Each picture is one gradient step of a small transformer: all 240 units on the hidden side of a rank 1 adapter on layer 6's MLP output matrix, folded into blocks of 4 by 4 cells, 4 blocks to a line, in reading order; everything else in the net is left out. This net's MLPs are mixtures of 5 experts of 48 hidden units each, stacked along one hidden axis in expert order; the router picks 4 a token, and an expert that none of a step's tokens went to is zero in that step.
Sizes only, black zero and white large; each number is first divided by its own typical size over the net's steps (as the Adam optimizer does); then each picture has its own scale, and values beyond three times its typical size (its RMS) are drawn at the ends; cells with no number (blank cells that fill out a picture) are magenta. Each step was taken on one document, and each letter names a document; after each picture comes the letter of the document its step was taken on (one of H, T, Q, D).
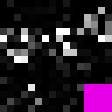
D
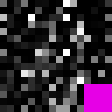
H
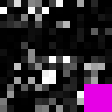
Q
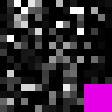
Q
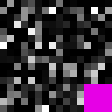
Q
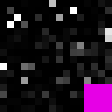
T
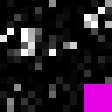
D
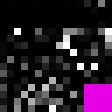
T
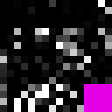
T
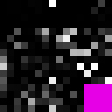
T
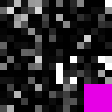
Q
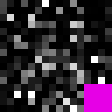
H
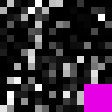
Q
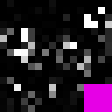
D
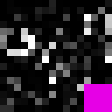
D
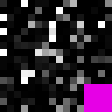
H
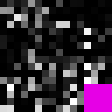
Q
